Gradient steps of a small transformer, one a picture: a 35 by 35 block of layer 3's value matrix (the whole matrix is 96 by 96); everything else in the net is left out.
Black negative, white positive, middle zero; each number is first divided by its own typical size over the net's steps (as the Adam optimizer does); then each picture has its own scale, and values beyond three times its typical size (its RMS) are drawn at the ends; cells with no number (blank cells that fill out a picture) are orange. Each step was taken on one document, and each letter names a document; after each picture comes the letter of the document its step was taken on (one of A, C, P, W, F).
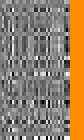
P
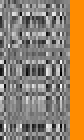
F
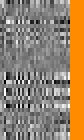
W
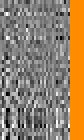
W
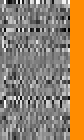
W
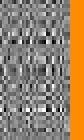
F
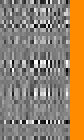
P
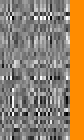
P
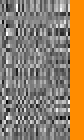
W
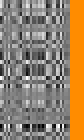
F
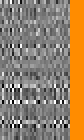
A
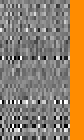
A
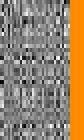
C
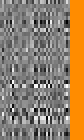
P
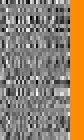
W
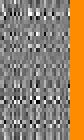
A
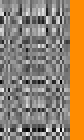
F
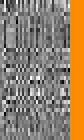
W
